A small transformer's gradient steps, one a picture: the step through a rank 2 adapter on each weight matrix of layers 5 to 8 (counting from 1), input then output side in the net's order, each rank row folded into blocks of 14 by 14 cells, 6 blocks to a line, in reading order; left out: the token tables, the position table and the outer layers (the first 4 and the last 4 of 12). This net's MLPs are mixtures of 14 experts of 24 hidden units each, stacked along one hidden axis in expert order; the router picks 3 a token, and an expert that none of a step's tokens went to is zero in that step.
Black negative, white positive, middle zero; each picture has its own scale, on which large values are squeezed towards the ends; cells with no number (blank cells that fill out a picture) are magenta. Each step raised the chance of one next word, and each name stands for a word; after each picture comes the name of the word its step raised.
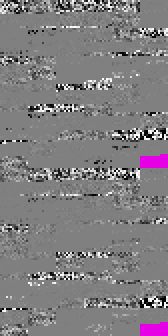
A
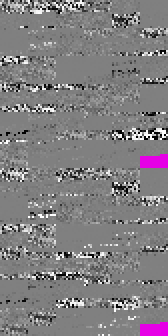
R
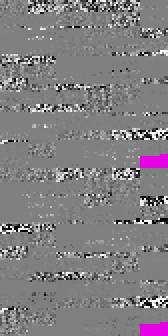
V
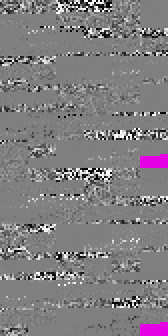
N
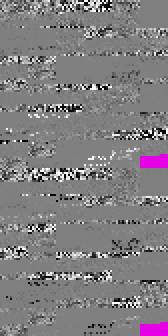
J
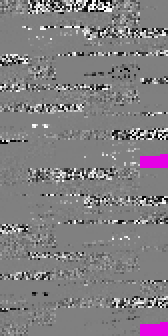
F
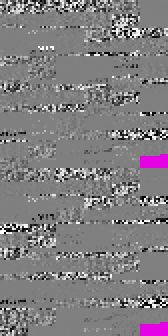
V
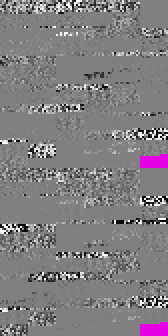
V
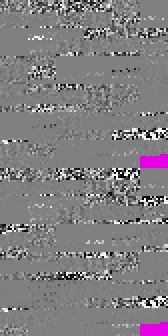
V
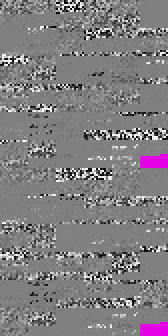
R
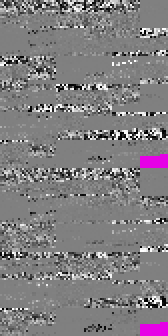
A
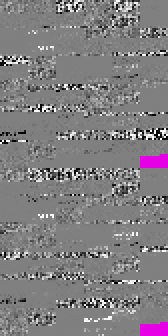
R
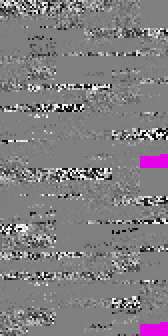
J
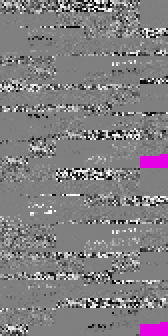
N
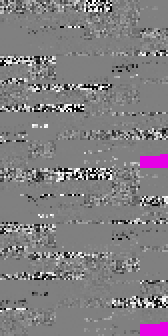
J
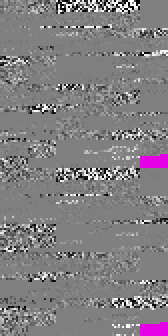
R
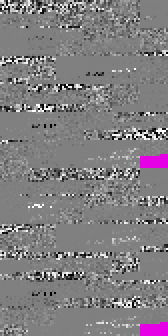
R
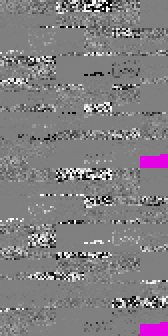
N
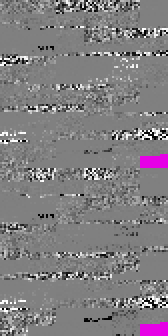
A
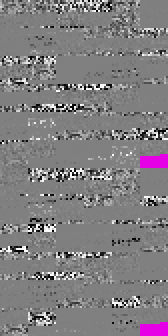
J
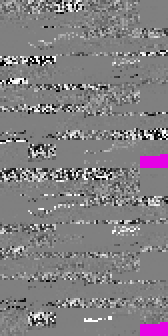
R
